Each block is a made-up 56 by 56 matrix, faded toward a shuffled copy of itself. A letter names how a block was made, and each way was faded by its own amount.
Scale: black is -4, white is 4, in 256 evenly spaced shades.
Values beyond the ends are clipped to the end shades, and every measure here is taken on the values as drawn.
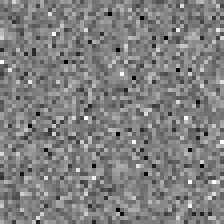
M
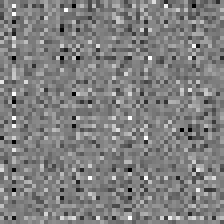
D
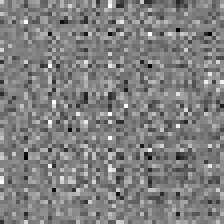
D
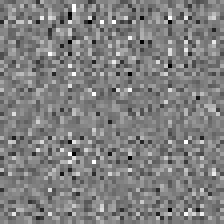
D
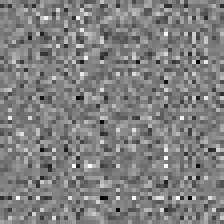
D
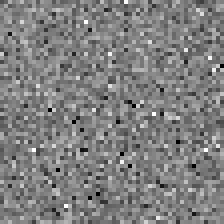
M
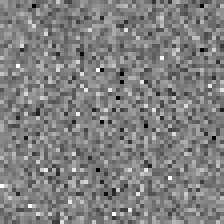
M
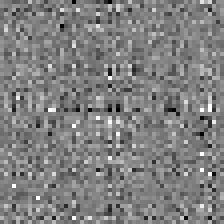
D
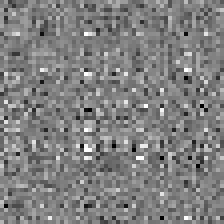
D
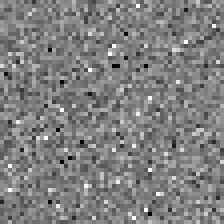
M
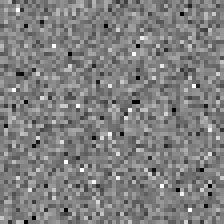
M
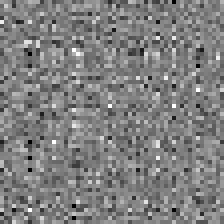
D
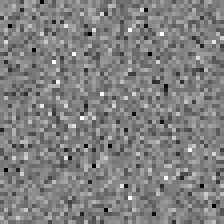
M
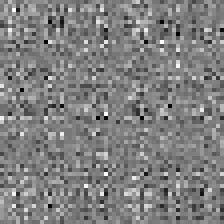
D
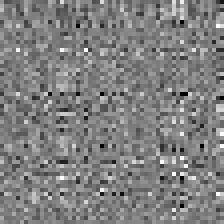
D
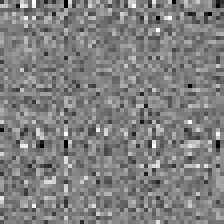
D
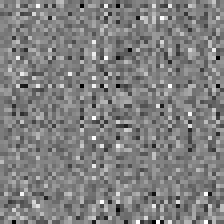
D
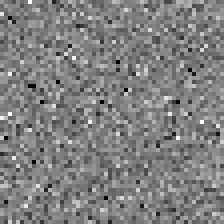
M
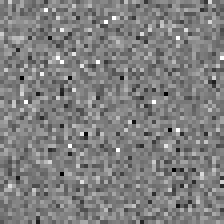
M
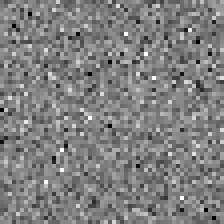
M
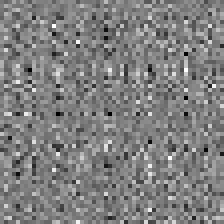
D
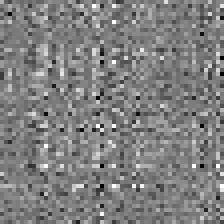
D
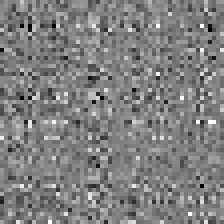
D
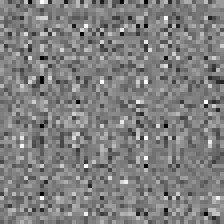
D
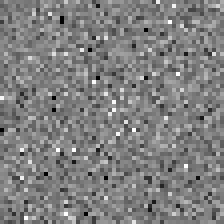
M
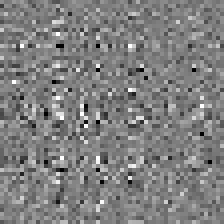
D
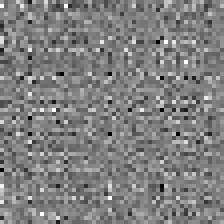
D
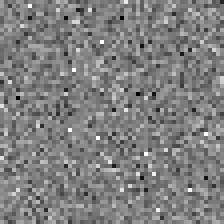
M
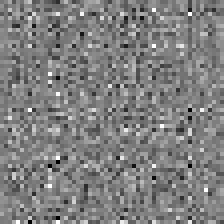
D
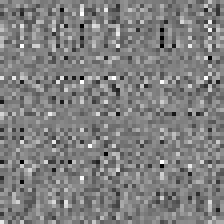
D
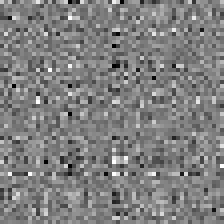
D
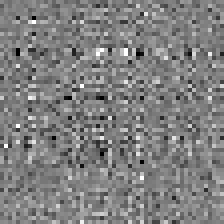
D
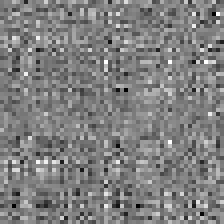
D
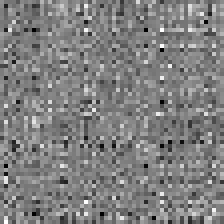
D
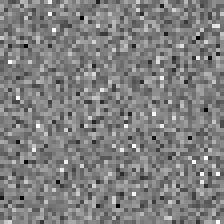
M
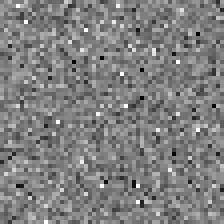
M
